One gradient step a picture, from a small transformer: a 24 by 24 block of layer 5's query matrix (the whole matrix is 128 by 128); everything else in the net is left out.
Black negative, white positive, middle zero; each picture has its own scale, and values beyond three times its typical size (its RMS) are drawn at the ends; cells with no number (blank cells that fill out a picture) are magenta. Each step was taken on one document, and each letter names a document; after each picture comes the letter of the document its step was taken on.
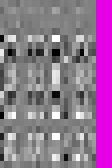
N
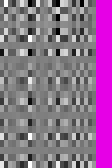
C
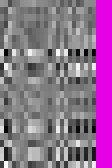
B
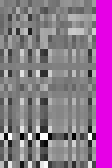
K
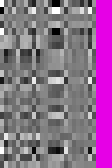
N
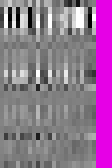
K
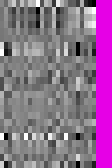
B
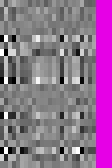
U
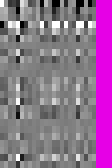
N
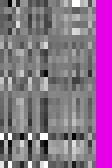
K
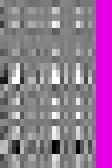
N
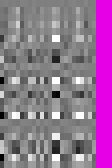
N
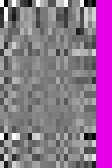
B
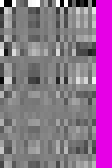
B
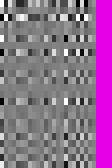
C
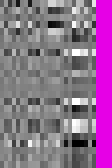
K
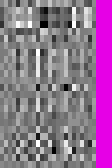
K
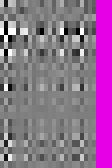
U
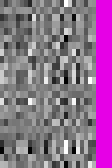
C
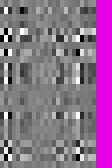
U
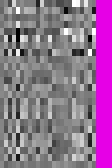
K
